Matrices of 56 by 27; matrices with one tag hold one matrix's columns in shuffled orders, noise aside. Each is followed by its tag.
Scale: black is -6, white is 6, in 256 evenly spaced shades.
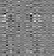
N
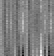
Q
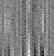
Q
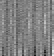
Q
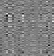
N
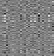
N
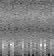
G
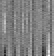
Q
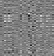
N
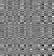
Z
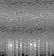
G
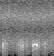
G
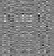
N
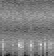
G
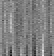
Q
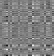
Z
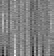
Q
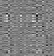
N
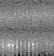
G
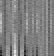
Q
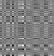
Z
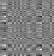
Z
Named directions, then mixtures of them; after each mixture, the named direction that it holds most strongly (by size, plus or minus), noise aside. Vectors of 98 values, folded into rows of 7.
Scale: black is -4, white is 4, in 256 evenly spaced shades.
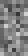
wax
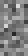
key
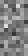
key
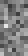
wax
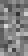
wax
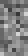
wax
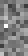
key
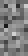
key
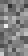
wax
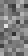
key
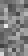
wax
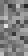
key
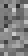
key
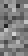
key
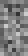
wax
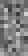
wax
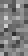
key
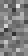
key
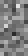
key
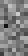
wax
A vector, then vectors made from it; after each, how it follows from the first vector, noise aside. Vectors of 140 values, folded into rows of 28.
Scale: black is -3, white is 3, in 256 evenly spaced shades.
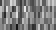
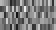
sign-scrambled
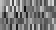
sign-scrambled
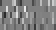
partly zeroed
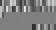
partly zeroed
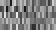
sign-scrambled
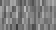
shrunk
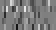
partly zeroed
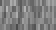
shrunk
